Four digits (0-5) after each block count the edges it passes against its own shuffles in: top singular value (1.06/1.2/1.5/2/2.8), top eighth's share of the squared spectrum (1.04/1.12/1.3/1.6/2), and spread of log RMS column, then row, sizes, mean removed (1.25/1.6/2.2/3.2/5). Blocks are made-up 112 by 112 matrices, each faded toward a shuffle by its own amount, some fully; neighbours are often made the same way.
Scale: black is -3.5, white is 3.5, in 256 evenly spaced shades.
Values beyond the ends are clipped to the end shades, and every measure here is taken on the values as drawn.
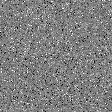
1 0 0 0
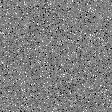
0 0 0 0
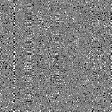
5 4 3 2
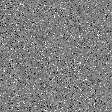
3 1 0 0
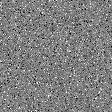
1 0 0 0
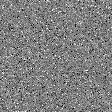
1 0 0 0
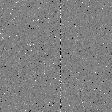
4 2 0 0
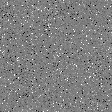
0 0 0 0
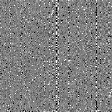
4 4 3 1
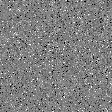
2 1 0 0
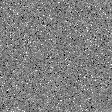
0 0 0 0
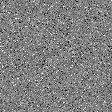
0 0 0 0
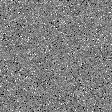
0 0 0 0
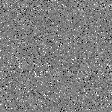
3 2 0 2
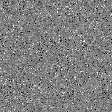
2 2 0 1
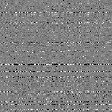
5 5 1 4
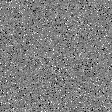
2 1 0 0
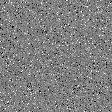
0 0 0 0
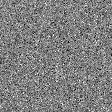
0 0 0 0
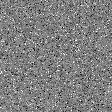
1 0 0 0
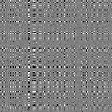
5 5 4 4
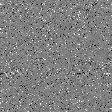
3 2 0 1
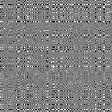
5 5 4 4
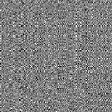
5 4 3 3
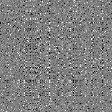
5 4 3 2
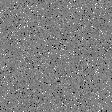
2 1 0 0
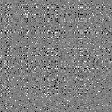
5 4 3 3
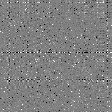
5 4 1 2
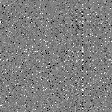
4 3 1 1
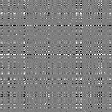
5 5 4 4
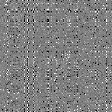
5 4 3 3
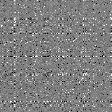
5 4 2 3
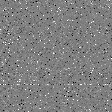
3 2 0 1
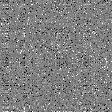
4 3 2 1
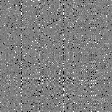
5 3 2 2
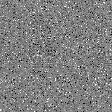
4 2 1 1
